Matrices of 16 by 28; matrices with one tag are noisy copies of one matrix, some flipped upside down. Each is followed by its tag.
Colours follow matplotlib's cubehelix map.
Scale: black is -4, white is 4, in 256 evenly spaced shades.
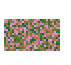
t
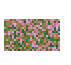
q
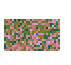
q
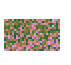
q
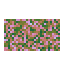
t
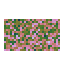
q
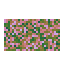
t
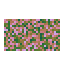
t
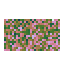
q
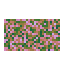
t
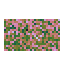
q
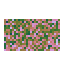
q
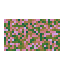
t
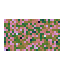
t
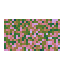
q
